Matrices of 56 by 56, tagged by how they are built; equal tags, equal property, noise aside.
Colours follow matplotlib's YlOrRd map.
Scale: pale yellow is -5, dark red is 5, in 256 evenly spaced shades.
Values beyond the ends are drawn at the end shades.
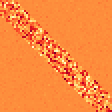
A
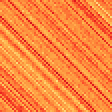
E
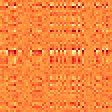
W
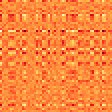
W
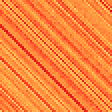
E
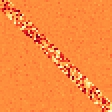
A
